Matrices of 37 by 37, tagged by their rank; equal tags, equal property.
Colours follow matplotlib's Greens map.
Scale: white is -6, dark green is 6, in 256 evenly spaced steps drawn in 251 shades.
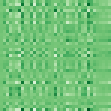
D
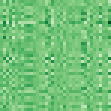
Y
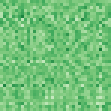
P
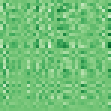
Y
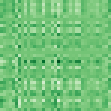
D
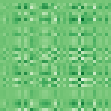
D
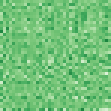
P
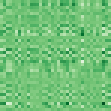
Y
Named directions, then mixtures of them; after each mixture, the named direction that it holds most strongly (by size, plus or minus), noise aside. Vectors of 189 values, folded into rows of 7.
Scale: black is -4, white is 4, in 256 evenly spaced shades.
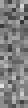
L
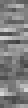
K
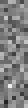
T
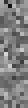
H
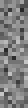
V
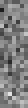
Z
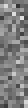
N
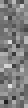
T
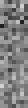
L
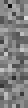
H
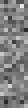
T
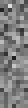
V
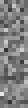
V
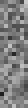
V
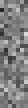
V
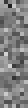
H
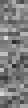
K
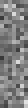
N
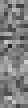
K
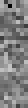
H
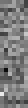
V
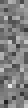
T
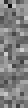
H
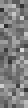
Z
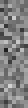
V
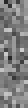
H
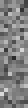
V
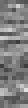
K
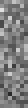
Z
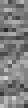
K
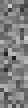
V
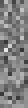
V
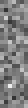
T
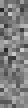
V
